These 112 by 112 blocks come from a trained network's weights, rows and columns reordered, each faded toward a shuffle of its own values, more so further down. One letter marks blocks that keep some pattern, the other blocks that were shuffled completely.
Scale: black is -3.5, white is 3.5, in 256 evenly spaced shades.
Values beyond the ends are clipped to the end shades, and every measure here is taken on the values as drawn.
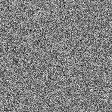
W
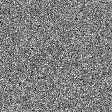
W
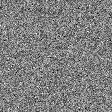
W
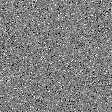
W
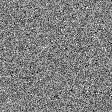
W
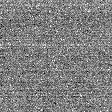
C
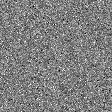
W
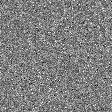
W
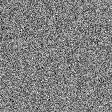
W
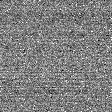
C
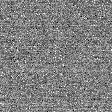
C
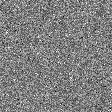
W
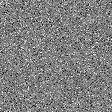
W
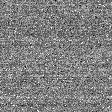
C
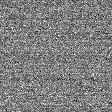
C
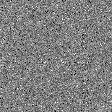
C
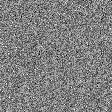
W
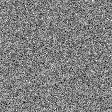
W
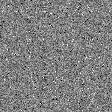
C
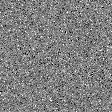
W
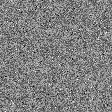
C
